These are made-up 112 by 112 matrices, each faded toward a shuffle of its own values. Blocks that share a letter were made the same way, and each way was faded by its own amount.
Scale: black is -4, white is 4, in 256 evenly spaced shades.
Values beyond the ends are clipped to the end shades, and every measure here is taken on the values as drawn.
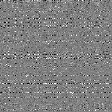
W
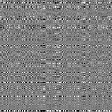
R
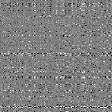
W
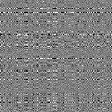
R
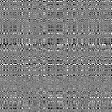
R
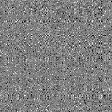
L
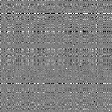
R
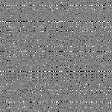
W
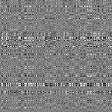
R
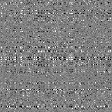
W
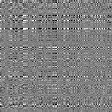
R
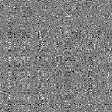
L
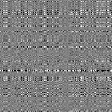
R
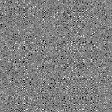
L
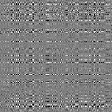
R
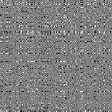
W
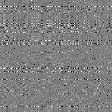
W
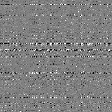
W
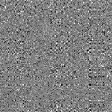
L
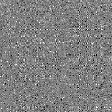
L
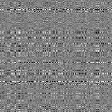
R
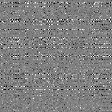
W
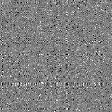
L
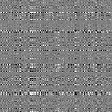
R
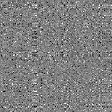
L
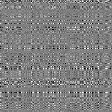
R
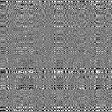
R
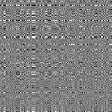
R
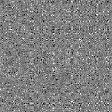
L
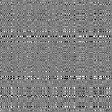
R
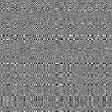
R
